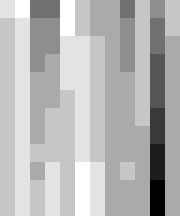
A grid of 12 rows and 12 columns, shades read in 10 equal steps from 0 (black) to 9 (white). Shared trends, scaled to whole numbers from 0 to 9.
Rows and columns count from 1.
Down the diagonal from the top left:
8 8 5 6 8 8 7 6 6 6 0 6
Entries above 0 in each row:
12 12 12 12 12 12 12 12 12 12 11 11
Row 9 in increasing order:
1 6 6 6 6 7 7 7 7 7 8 8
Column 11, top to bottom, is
5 4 4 3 3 3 2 2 1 1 0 0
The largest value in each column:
8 9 7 8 9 9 8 6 7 7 5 7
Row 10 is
7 8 6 8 7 9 8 6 7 6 1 6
